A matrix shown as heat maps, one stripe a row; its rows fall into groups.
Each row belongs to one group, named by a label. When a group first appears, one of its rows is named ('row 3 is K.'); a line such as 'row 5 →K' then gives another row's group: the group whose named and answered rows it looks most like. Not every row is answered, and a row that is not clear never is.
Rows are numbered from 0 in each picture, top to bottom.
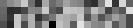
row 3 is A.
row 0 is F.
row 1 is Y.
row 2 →A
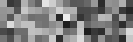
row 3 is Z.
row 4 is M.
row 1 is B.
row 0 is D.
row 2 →F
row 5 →Y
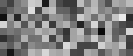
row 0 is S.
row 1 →D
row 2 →S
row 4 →M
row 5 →A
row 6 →F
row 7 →D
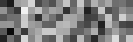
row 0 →A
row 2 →F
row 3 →B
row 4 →D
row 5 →S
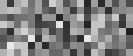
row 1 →Z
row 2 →Y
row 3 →Z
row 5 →D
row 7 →Z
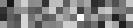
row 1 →F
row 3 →B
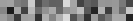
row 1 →Y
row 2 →B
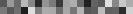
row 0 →F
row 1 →Y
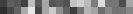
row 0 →Y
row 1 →D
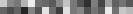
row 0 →B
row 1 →F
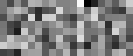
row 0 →M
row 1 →Z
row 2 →D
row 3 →S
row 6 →Z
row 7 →S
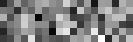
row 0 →F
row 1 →S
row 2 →B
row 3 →B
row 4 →A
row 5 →Y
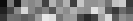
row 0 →S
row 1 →A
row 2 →F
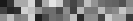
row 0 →D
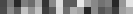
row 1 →M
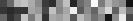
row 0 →A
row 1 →F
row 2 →S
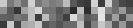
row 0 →B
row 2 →Y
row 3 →S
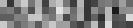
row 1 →M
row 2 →M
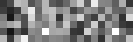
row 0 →A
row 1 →D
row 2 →Y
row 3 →B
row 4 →D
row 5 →M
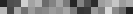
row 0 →S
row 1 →B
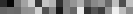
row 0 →Y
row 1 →S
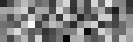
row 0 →A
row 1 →Z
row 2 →F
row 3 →D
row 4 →Z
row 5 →M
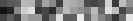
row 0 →F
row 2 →M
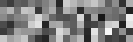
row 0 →Y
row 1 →B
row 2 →M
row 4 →A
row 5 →Z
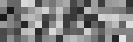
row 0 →B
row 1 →D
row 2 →S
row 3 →M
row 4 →D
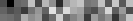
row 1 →F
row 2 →M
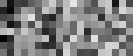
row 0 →F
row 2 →A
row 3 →S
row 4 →Z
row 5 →A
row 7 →F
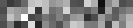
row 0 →D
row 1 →B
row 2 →Z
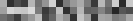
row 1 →Z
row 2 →S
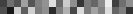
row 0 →F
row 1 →A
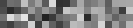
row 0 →S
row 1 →Y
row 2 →Z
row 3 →Y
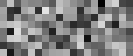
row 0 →B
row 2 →F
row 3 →Z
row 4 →A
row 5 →Z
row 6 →S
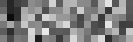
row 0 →F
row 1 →S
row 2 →D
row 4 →Y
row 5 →Y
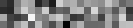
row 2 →D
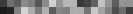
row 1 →A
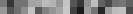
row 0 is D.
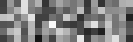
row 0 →M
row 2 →B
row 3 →D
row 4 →B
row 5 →A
